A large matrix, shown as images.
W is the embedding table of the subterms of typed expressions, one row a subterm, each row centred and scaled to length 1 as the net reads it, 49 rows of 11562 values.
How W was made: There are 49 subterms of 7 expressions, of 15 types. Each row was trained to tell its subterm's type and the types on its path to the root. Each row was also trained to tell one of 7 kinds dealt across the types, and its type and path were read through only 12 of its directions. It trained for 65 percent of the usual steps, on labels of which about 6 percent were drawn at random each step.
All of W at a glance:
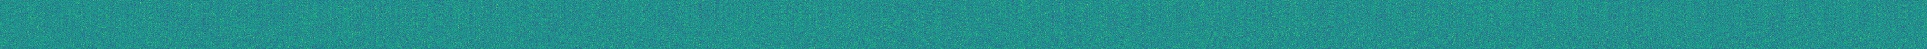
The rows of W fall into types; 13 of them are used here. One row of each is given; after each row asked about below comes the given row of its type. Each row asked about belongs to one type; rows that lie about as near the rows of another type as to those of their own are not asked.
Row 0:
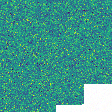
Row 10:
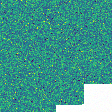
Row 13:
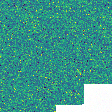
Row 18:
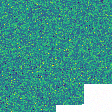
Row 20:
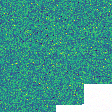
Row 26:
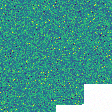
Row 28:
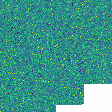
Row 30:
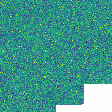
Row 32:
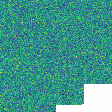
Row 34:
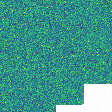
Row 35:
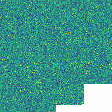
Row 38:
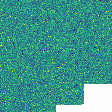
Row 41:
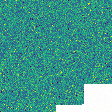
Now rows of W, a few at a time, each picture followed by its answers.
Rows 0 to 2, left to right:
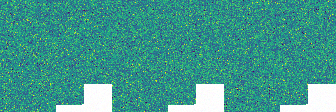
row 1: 13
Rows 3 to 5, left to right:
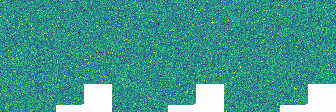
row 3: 32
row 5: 41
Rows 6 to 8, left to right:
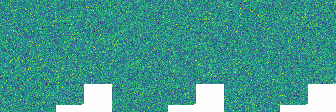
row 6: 35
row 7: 26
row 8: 32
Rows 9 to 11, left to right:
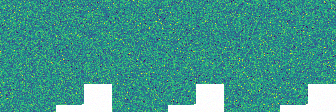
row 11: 41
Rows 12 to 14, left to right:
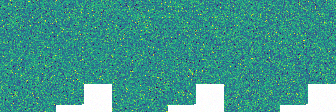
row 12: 28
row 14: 26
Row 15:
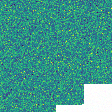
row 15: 10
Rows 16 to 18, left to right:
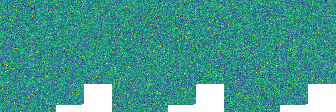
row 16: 10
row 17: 41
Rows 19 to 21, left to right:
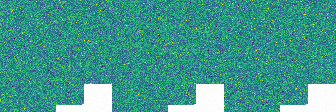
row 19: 26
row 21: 10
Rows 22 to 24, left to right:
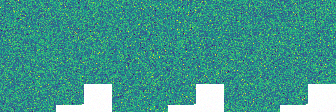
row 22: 28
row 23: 18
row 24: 18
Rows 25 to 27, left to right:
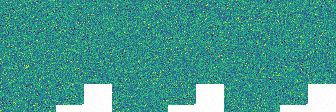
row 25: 38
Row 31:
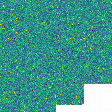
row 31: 26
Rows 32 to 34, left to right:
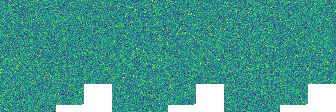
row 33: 35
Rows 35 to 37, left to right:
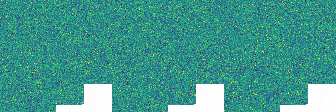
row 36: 34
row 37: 30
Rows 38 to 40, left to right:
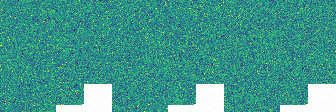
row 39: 28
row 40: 28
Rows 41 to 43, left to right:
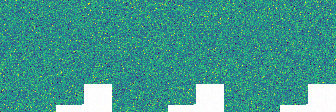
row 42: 18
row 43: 32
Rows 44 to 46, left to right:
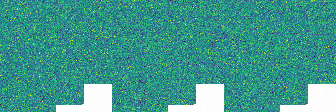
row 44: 20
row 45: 18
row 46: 20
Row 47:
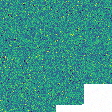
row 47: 35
